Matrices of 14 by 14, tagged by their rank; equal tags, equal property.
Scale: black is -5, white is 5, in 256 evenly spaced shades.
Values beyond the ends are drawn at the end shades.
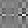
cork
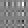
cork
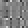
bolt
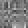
bolt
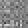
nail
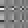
cork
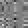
bolt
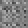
bolt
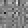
nail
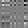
cork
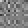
bolt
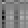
cork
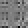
bolt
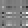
cork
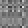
bolt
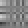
cork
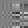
cork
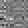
nail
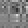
bolt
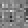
nail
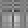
cork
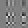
cork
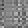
bolt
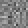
nail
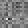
bolt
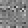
nail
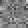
nail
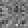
nail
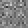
nail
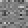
nail
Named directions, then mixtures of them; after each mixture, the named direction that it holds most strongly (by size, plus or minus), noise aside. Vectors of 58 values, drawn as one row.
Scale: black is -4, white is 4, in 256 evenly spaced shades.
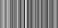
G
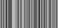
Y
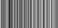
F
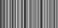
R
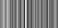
G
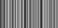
R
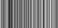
F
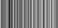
F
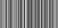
G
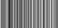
F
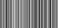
Y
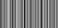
R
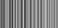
R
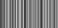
R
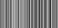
Y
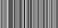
F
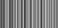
R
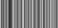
F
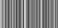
R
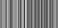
G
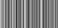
R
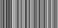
Y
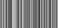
Y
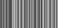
Y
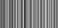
R
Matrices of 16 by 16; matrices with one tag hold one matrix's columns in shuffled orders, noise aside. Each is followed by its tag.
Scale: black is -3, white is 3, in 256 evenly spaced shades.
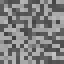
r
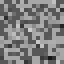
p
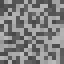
r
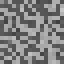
r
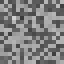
r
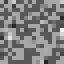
p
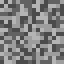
r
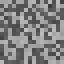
p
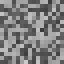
p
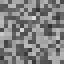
p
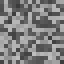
r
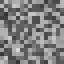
p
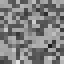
p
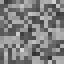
p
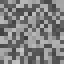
p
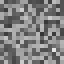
r
